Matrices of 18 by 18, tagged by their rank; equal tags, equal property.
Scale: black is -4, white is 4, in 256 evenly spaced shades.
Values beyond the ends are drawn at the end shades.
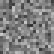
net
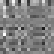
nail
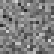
net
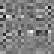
nail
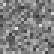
net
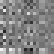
nail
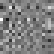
nail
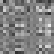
nail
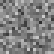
net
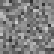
net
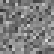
net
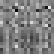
nail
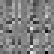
nail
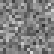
net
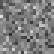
net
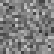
net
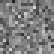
net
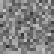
net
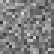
net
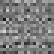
nail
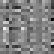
nail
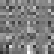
nail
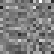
nail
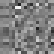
nail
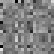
nail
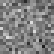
net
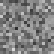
net
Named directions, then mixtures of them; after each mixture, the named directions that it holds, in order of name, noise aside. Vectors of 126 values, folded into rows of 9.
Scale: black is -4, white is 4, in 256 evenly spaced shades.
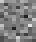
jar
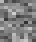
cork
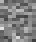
cork, jar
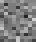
jar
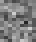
cork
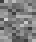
cork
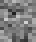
cork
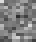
cork, jar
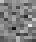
jar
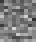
jar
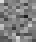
cork, jar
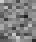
cork, jar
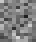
cork, jar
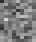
cork, jar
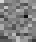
cork, jar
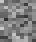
cork, jar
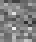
cork, jar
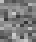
cork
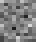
jar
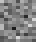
jar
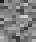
cork, jar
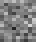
cork, jar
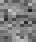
cork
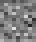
cork, jar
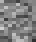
cork, jar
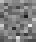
jar
